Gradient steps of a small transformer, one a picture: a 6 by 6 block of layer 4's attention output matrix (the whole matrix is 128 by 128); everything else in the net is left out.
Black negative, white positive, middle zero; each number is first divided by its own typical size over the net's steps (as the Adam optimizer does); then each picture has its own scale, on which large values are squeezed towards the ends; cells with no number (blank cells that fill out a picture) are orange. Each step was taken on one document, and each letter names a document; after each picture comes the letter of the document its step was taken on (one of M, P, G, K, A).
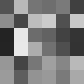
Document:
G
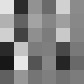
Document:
G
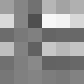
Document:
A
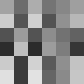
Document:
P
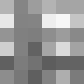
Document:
A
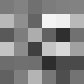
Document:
A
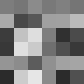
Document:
G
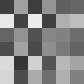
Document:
P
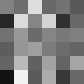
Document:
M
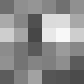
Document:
A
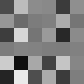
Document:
M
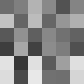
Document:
P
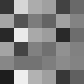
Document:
M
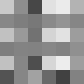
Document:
A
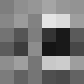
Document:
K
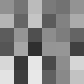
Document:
P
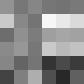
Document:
A
